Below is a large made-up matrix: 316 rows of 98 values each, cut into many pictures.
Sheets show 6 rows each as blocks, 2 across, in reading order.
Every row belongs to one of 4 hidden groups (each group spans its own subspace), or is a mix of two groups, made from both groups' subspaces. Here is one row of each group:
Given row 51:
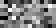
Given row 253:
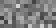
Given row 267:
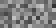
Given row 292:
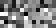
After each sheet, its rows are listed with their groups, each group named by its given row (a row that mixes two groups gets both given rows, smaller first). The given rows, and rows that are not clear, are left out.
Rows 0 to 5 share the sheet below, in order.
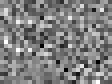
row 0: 253
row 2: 253
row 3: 51 and 267
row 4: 51
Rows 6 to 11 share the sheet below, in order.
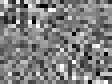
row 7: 51
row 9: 253 and 267
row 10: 267
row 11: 253
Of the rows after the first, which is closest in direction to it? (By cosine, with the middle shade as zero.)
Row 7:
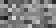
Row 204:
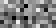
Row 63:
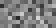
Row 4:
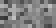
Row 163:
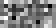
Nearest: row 4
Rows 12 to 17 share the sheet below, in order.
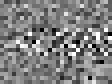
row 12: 51 and 267
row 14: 267 and 292
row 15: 267
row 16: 292
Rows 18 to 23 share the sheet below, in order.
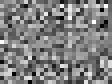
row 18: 267
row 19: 51
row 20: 292
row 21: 51
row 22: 51 and 267
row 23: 51 and 253
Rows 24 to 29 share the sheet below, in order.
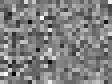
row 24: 253 and 267
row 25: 51 and 267
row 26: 51
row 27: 253 and 267
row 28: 51
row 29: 267
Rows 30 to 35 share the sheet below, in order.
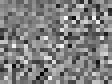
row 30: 267
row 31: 267
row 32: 292
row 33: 51
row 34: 51 and 267
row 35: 267
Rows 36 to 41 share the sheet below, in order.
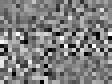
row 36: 253
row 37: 292
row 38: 51 and 253
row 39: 267
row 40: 292
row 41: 267
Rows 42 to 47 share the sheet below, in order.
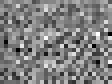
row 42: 253
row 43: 51
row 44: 253
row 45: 267
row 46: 253
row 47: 267
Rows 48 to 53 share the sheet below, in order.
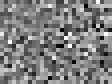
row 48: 51 and 292
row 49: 292
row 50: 267 and 292
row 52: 51
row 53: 253
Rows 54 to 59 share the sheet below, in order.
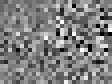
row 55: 253 and 292
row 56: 253
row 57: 51 and 292
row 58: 267
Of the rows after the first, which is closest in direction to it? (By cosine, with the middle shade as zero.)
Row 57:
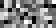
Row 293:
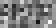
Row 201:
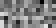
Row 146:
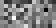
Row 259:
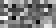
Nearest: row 259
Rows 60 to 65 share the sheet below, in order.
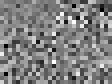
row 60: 253
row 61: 253
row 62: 267
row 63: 267
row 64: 267
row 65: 253
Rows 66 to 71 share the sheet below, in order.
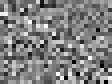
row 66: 253 and 292
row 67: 267
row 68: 267
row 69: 292
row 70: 51
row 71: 253
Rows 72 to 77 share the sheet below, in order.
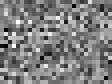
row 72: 253
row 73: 253
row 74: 51
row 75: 253
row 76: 292
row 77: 51
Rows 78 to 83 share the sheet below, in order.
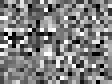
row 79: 267
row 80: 51
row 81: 267
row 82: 267
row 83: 292
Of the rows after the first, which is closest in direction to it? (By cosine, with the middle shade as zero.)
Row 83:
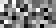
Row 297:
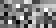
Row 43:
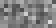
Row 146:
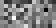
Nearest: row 43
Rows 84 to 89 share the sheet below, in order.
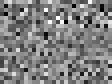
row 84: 51 and 253
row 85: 253
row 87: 292
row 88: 292
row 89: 267
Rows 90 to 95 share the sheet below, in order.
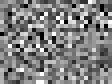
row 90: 267
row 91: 253
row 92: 267
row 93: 51
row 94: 267
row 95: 253
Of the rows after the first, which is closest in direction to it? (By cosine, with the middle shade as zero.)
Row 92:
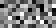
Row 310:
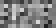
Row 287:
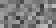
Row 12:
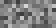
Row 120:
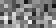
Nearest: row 287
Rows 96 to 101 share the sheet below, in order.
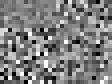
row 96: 267
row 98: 292
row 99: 267
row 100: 253
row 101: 51
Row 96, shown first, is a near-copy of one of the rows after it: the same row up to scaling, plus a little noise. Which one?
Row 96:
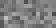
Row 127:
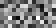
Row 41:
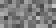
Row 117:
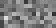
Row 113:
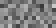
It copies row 117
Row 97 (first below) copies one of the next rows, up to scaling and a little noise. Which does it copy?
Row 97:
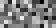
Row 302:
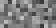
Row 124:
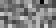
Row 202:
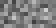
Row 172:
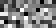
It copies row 302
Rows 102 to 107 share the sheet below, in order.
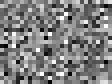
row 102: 267
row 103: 51 and 267
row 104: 51
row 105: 267
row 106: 253 and 267
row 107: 51
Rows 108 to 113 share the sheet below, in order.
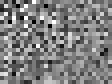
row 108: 253 and 292
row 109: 267
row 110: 267
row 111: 51
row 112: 51
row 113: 267
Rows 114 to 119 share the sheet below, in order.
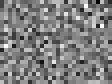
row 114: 51 and 292
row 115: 292
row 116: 51 and 267
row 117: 267
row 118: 267
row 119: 51 and 267
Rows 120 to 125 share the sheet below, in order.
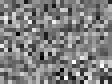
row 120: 253 and 267
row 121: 51 and 253
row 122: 253
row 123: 51
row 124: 292
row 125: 253
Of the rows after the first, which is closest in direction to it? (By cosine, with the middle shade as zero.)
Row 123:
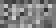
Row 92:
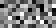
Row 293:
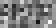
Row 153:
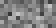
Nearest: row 153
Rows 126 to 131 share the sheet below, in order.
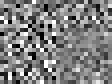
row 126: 253
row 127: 267
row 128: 267
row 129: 51
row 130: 253 and 267
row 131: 267
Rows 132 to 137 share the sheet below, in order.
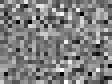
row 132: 253 and 267
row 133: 51 and 292
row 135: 267
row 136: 267
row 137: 51 and 267
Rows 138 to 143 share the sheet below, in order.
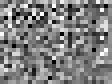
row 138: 267
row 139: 51
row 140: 292
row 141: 51
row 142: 51
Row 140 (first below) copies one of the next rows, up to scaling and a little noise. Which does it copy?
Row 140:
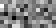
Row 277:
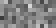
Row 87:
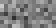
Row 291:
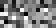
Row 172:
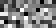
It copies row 87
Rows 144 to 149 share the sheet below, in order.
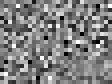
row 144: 253
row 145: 267
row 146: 51 and 253
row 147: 267 and 292
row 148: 51 and 292
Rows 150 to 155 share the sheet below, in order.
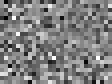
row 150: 51
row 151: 267
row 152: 253 and 267
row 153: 51 and 267
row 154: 51
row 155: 292
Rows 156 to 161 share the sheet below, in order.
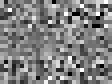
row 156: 51
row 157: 267
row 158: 51
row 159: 292
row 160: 51
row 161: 292
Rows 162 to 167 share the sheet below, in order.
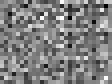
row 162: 267
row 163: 51
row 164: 253
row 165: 51
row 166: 292
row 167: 51
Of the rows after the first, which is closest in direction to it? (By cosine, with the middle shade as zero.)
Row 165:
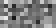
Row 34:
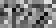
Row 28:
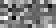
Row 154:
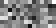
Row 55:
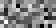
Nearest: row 28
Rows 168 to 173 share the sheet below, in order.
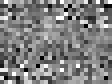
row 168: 51
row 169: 51
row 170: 253
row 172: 292
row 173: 51 and 253
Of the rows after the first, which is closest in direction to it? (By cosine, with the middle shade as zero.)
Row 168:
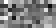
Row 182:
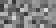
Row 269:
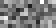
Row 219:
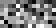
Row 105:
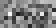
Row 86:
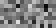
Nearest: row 269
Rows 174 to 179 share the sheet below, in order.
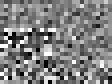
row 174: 51
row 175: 267
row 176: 51
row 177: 292
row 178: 253
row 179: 253
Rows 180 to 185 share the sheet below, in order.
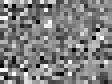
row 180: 51
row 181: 292
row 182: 292
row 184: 292
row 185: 51
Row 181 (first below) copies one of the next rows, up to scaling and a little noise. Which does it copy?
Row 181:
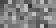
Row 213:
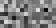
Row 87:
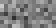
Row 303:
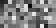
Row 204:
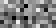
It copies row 303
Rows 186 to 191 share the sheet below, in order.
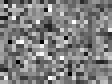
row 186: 51
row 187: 253
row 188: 267
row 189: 51
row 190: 51 and 253
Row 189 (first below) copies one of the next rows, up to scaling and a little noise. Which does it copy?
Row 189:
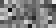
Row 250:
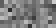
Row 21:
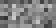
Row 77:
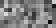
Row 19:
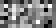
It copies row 250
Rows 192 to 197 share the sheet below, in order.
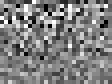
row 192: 253
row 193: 51
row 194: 253 and 267
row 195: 253 and 292
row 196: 292
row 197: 253
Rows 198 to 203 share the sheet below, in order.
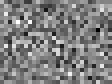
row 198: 253
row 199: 253
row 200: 267
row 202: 292
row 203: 292
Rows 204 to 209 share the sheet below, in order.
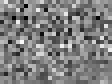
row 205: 253 and 267
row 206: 267
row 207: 267 and 292
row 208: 51 and 267
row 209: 51
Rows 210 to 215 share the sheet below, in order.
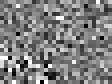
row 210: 253
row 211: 51 and 292
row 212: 253
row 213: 292
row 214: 292
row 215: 253
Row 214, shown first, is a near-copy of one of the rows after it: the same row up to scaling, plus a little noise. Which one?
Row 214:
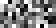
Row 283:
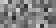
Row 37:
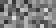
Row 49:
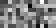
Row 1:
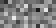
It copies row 283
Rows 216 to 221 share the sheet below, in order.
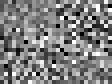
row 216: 292
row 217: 267
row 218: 253 and 292
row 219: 253 and 267
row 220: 267
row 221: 253
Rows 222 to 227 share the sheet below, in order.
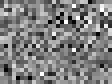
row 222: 51
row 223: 253
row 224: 267
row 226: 253 and 267
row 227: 253
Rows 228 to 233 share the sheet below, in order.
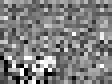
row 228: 51
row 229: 51
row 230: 292
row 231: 253
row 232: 253
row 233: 253 and 292
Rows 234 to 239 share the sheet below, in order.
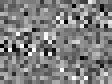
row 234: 292
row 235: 253
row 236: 253
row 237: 267
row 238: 292
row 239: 253
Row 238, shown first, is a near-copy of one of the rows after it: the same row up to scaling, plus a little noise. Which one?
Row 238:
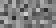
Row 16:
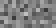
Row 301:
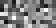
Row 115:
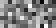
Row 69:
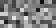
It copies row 16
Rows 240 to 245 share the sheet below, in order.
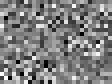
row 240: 267
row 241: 253
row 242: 51 and 253
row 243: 267
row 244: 253
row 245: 253
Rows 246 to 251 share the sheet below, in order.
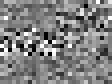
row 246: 51
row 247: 292
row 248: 253
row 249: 51
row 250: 51
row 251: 51 and 292
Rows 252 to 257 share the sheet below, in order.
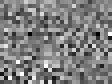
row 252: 253 and 267
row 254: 51
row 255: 267
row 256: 253
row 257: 292
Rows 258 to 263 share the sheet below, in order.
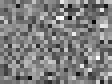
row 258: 253
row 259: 51
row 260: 267
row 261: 253
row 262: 51 and 253
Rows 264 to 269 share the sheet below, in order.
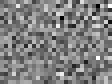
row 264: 253
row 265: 267
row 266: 267
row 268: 51
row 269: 51 and 292
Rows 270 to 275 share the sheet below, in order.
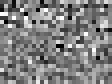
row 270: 292
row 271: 51
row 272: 267
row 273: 51 and 292
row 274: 292
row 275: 292
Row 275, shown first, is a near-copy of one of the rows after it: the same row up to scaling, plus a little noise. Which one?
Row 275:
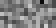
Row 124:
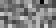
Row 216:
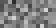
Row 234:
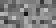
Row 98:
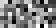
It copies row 124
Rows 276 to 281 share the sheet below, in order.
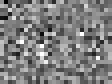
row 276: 51
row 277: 292
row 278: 267
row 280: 292
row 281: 292
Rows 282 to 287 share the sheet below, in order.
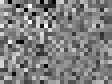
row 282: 253 and 292
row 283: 292
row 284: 267
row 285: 253
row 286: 292
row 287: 267
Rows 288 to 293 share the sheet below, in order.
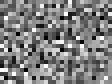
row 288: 267
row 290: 253
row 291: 292
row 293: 51
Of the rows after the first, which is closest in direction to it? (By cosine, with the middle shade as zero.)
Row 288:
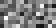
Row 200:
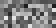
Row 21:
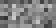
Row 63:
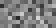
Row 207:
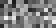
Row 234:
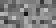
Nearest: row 207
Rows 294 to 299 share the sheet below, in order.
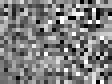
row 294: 51
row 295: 267 and 292
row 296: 51 and 292
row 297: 253
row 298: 253
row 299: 292
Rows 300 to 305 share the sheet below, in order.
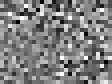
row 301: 292
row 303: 292
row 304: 292
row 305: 51
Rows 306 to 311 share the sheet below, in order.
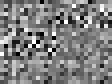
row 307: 253
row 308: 267
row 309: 253
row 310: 51
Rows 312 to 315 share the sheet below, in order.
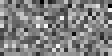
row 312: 267 and 292
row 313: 267
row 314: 267 and 292
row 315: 253
